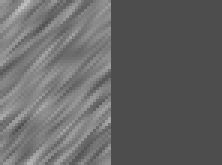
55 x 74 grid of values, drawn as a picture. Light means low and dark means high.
The table splits into one row of 2 panels. Panel 1,1: middling, slanting up to the right. Panel 1,2: high, flat.
